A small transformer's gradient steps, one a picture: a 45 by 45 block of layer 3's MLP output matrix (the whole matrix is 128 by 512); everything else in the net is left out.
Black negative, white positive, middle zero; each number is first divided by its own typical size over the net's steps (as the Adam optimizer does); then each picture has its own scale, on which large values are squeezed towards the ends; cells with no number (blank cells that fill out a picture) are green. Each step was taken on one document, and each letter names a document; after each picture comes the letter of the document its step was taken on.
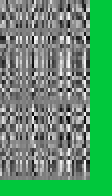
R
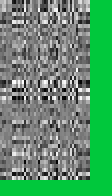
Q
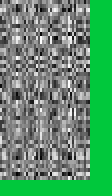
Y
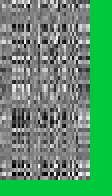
Q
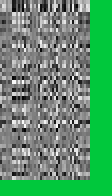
Q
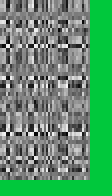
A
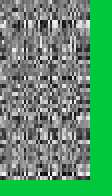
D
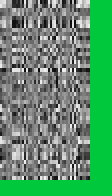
D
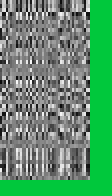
R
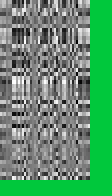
Q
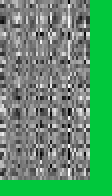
Y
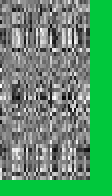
Y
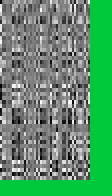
Y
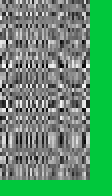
R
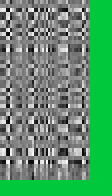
A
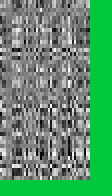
Y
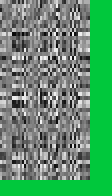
D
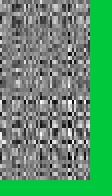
Y
